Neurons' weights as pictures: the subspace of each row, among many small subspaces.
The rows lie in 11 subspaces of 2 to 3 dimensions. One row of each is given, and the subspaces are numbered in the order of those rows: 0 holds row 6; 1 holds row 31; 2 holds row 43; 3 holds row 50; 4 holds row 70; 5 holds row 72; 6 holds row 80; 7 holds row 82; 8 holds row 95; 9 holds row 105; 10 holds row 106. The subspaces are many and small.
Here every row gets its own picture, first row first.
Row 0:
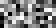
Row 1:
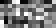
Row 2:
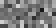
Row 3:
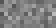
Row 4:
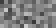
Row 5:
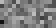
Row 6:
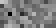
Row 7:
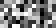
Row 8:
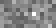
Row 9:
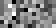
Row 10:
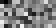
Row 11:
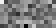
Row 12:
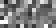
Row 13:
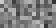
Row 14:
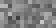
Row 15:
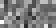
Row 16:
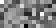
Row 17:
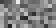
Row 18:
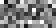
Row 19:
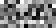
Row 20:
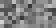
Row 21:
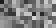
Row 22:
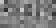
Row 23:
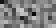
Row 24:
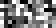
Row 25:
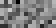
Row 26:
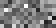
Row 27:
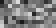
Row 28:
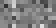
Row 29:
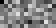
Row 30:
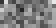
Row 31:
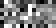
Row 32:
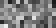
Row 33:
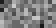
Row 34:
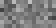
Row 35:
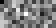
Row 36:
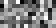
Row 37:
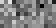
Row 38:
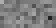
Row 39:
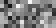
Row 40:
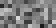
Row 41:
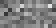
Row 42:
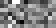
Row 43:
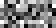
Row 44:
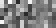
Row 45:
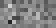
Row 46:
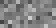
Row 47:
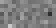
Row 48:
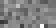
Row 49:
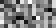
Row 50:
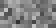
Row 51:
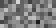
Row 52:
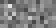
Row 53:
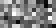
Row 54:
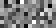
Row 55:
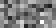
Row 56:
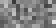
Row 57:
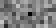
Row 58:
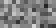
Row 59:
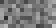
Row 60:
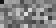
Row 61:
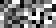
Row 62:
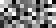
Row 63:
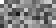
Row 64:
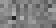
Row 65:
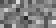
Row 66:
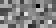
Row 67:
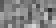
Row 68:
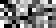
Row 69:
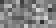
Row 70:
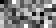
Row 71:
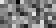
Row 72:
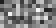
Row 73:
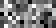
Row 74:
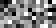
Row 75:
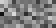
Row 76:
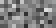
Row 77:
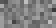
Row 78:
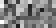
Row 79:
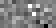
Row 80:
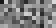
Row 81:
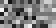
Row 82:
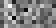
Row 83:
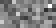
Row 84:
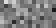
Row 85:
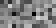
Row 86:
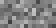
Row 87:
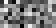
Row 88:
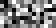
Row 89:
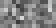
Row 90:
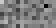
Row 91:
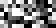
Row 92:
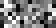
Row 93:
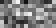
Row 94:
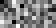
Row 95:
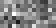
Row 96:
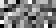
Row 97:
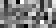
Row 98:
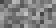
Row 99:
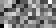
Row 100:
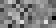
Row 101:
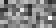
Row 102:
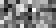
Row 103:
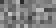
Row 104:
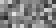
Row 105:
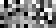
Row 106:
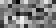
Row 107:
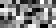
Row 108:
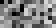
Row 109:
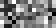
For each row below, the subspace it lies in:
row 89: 8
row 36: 9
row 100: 10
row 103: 5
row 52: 7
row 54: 9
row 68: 1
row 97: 9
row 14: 7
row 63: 10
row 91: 3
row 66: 9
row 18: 2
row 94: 8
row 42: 10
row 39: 7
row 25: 9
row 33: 8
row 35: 8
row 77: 4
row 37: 6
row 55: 7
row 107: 9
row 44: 1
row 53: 3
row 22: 6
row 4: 3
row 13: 6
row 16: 4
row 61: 4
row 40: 9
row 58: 3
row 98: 4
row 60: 2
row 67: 9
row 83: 4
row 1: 10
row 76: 9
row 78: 1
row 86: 2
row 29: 10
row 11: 10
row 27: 10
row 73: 7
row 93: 10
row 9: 7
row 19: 2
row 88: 4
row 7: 8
